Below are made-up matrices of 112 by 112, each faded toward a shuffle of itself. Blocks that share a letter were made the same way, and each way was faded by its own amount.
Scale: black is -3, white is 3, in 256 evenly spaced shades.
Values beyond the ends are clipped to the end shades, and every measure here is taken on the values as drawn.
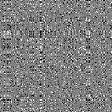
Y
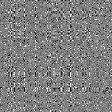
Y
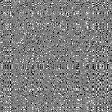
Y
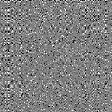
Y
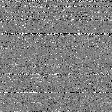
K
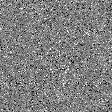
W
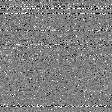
K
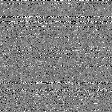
K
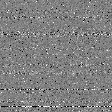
K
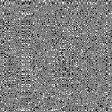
Y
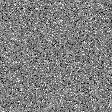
W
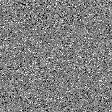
W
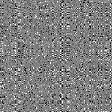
Y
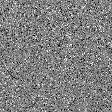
W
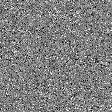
W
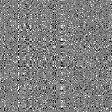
Y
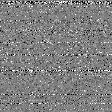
K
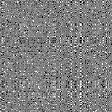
Y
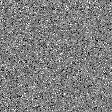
W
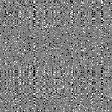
Y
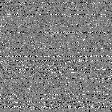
K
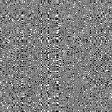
Y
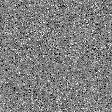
W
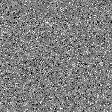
W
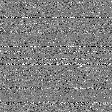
K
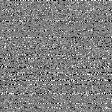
K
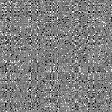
Y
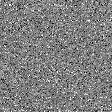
W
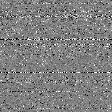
K
